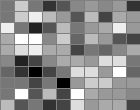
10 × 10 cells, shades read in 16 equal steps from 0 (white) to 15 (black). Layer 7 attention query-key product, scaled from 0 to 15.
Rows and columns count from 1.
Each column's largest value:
9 13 15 12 15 11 8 11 10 12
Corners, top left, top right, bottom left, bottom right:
8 12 4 11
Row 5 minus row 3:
4 -6 -12 -5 1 3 2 4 6 -1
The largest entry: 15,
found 2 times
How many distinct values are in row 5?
7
